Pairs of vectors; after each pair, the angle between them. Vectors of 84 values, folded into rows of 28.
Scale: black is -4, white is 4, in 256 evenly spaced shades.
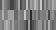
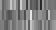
nearly opposite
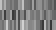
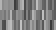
partly aligned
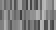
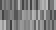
partly aligned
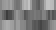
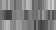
nearly parallel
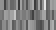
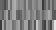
orthogonal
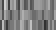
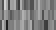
nearly parallel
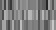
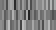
partly opposed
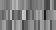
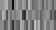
partly opposed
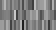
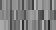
nearly parallel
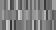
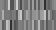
nearly parallel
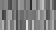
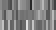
nearly parallel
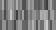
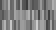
orthogonal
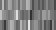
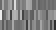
partly aligned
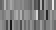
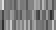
partly opposed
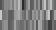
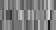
partly aligned
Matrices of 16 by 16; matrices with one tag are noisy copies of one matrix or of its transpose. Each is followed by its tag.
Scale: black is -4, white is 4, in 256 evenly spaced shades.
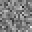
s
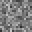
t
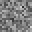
s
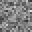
t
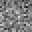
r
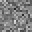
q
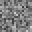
s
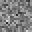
s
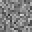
q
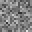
s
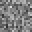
r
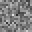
s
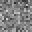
r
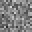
r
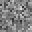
s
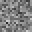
s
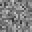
s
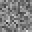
s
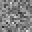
s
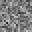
s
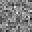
t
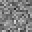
q
